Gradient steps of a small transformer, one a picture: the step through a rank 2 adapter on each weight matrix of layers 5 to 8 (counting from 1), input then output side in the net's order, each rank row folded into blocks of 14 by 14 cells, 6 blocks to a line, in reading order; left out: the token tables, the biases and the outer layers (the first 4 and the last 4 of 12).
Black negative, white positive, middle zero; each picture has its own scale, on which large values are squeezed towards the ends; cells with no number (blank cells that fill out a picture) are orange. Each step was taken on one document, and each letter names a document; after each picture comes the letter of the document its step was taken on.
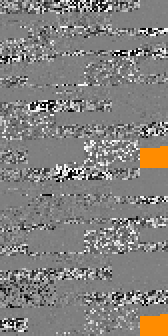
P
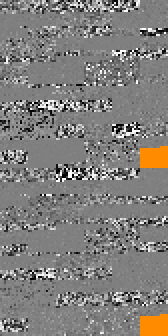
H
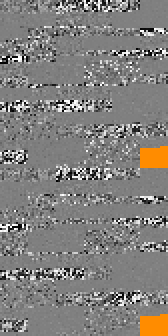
P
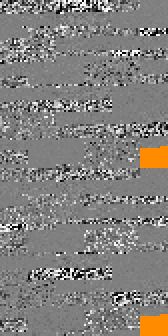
P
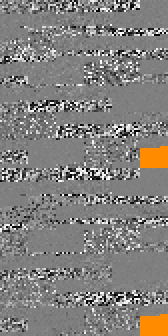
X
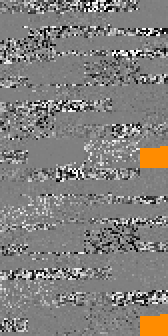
H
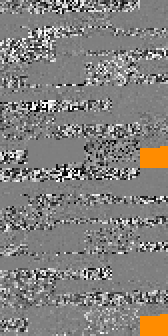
H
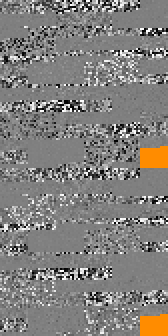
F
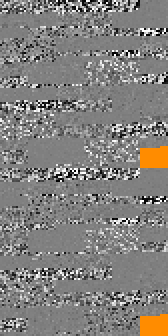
F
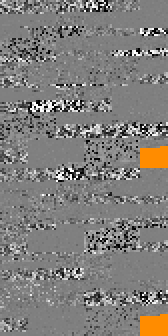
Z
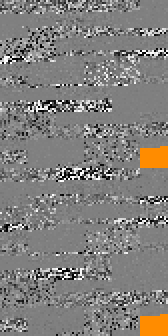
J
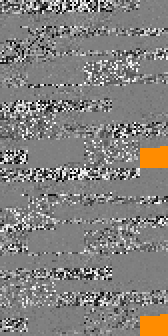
X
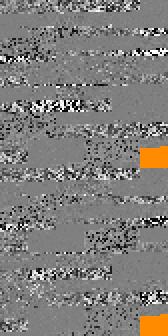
Z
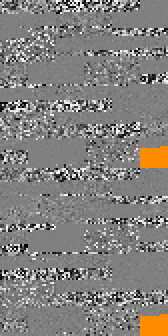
F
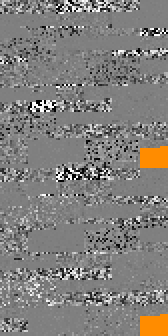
Z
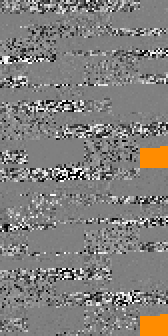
J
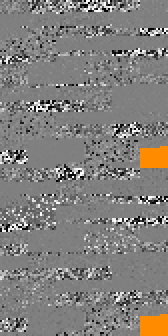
J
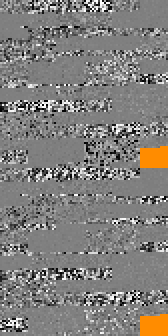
F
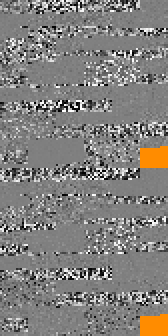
H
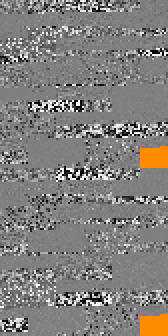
Z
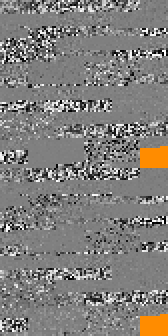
H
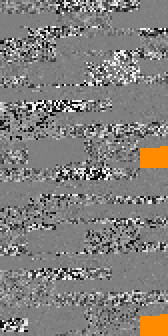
H
